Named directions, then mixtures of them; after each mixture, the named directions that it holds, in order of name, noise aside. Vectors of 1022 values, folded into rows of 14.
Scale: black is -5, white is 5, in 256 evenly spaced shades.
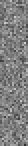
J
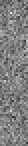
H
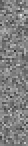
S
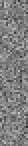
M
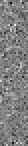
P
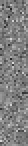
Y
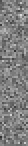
S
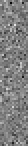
P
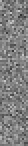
H, S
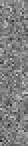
H, Y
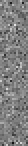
P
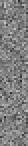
J, M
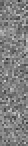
H, M, S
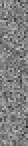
M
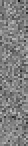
H, J, M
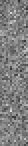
H, J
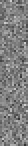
J
